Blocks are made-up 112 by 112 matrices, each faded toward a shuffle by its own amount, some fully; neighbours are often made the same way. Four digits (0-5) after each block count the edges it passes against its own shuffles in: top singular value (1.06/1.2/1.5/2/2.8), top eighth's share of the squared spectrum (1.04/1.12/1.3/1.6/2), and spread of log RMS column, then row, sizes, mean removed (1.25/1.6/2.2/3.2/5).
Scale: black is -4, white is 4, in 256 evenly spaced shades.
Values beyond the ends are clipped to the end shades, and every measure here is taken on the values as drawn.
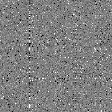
4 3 2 1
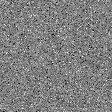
0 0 0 0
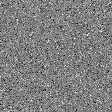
0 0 0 0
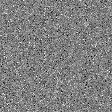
0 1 1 0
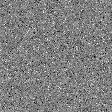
0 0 0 0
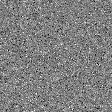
0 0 0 0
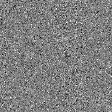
1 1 2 0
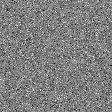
0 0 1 0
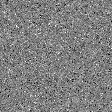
0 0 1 0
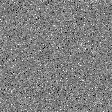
0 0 0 0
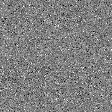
0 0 0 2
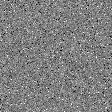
0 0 0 0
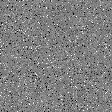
3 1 0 0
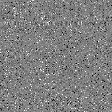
4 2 1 1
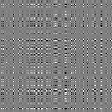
5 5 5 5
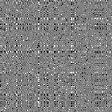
5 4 3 3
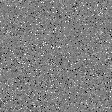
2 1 0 0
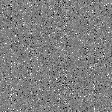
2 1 2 0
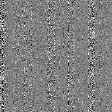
2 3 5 0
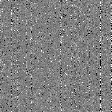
3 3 3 0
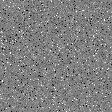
1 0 0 0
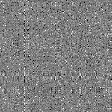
4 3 2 1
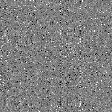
4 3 2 1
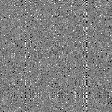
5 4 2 2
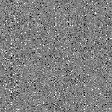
4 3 2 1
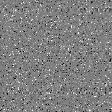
3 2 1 1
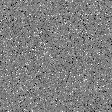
1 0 0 0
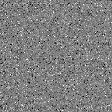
3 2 1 1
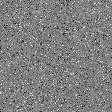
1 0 0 0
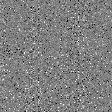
3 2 2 0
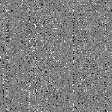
4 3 3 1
